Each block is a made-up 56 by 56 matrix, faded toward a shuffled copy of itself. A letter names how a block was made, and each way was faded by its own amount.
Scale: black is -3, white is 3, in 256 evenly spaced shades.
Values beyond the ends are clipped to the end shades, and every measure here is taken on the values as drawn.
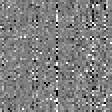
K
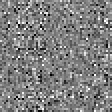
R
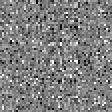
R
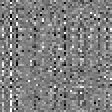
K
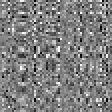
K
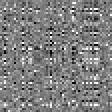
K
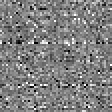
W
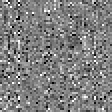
R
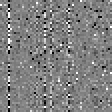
K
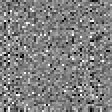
R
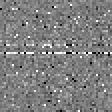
W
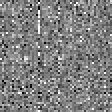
R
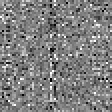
R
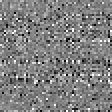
W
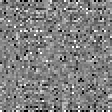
W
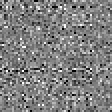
W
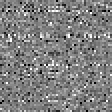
W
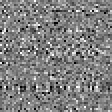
W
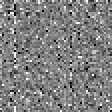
R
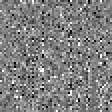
R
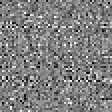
W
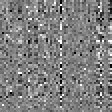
K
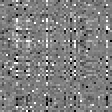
K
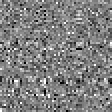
W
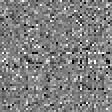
W
